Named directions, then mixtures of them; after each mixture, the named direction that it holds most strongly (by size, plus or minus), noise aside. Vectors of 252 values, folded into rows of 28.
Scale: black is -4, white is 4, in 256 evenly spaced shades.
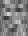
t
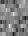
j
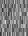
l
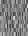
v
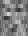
t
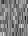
v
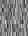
l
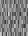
l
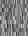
l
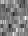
j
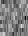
j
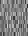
v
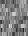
j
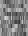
t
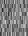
l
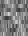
t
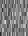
l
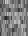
t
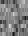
j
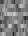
j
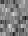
j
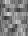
t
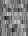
t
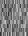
l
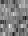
j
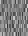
v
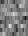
j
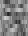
t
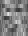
t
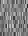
v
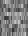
t
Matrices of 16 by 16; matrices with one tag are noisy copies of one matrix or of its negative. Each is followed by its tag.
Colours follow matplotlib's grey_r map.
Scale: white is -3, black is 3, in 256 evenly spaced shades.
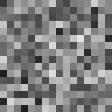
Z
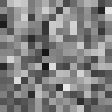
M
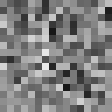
M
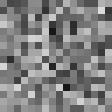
M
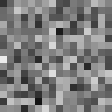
Z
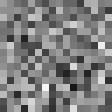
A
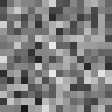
Z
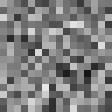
A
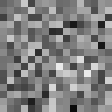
A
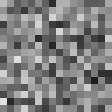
Z
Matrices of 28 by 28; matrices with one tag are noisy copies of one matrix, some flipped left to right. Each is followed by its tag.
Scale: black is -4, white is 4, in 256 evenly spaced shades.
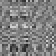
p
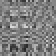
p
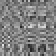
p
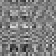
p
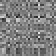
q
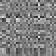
q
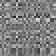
q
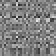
q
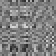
p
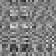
p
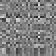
q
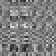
p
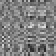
p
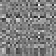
q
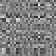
q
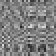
p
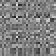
q
